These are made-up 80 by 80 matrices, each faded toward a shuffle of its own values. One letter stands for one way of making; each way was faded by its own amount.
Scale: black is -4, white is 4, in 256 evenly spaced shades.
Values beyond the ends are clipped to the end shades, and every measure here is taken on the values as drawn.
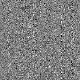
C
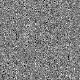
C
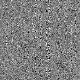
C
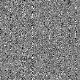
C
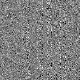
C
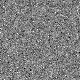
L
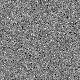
L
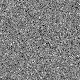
L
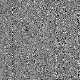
C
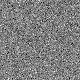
L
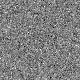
L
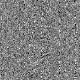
C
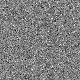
L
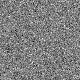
L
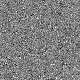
L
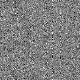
C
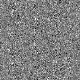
C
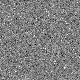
L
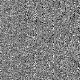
C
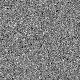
L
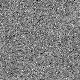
L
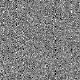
C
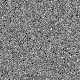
L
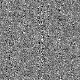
C
